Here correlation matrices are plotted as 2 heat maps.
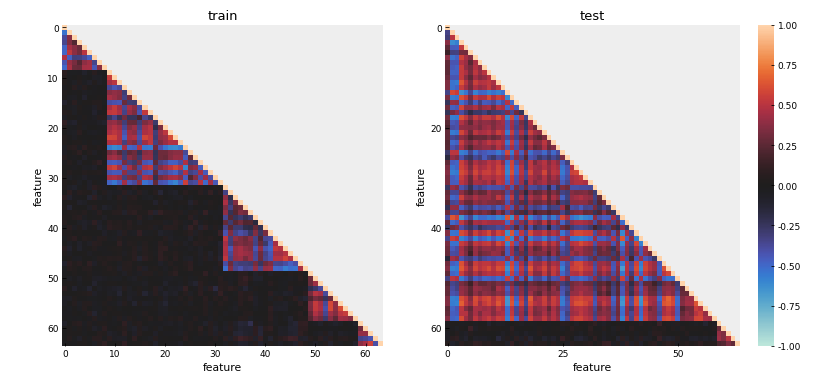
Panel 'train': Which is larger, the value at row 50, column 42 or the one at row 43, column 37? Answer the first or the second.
the second
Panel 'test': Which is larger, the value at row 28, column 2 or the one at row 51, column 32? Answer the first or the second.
the second
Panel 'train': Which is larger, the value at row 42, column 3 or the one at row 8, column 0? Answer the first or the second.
the first
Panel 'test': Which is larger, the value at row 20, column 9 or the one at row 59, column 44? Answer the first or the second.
the first
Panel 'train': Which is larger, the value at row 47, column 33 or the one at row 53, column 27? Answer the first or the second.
the first
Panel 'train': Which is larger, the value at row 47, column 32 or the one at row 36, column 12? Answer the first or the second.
the second
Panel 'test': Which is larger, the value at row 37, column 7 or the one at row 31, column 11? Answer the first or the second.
the second
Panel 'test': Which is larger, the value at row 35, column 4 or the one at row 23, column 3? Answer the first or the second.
the second
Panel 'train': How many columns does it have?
64
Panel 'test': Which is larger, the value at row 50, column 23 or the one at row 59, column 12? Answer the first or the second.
the second
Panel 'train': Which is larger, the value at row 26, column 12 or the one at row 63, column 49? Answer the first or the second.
the second
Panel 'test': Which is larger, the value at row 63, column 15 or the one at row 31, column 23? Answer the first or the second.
the second
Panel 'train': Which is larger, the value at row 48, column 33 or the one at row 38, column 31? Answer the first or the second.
the first
